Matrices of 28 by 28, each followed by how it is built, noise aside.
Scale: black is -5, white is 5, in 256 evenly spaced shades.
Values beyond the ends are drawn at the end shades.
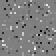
sparse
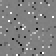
sparse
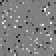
sparse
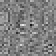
low rank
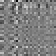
low rank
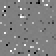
sparse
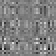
low rank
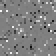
sparse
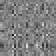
low rank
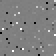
sparse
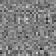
low rank
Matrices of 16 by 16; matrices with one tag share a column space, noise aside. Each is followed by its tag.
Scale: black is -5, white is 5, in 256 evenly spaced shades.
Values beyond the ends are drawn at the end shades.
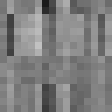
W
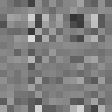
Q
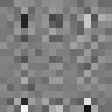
Q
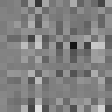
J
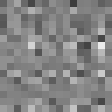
J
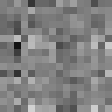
J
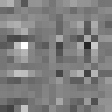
J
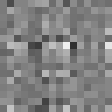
J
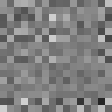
Q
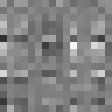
J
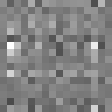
J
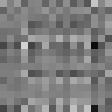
J
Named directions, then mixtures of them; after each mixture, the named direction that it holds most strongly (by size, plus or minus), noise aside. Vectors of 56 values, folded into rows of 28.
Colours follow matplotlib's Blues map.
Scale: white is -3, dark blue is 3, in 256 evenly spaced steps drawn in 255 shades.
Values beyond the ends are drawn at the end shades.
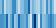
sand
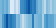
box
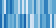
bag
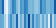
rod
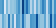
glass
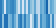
bag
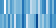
glass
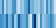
sand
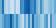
box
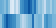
box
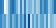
rod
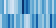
glass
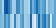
sand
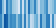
bag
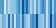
glass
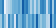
glass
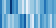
bag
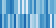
bag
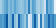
sand
